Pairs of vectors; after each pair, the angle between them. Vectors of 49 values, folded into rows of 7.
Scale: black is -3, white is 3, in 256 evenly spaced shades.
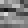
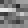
nearly opposite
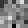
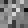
partly aligned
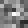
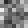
partly opposed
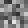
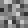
nearly opposite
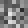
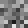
partly opposed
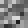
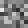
partly aligned
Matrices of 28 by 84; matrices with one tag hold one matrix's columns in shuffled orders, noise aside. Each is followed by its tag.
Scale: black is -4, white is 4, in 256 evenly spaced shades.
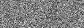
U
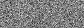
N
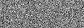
N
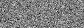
U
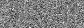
U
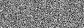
U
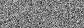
N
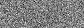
U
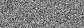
U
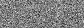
N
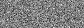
U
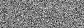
N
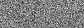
N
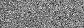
N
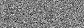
U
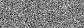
U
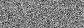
N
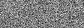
N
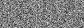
U
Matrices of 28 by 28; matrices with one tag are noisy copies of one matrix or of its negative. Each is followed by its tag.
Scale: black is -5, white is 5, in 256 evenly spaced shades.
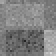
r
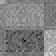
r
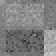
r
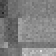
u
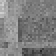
u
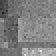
u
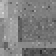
u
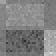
r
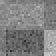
r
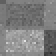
r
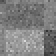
r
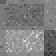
r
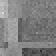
u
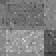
r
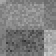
r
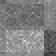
r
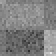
r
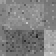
r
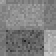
r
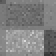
r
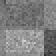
r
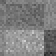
r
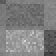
r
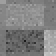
r
